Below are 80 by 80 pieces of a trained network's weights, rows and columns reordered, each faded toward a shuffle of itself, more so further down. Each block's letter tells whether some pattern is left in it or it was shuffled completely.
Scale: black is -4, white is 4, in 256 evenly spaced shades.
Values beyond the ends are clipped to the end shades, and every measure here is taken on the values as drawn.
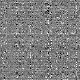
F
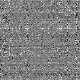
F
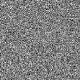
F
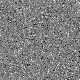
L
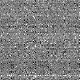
F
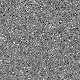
L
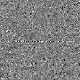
F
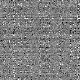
F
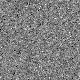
L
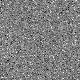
L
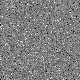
L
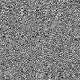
F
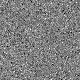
L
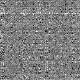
F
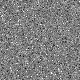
L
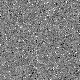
L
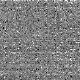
F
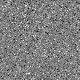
L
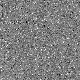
L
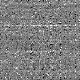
F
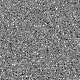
L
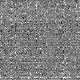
F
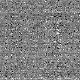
F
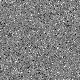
L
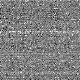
F
